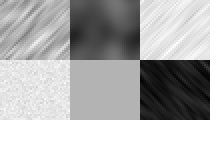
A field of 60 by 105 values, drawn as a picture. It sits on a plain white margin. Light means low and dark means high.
It is made of 2 by 3 panels. Panel 1,1: low, slanting up to the right. Panel 1,2: high, smooth. Panel 1,3: very low, slanting up to the right, faint in contrast. Panel 2,1: very low, fine-grained, faint in contrast. Panel 2,2: low, flat. Panel 2,3: very high, slanting down to the right, faint in contrast.
